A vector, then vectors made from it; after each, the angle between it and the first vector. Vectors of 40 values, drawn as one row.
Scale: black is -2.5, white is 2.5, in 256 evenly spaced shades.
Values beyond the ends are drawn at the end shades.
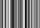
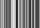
partly opposed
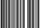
partly opposed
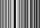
orthogonal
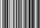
orthogonal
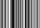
nearly parallel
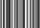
nearly opposite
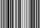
orthogonal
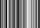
orthogonal
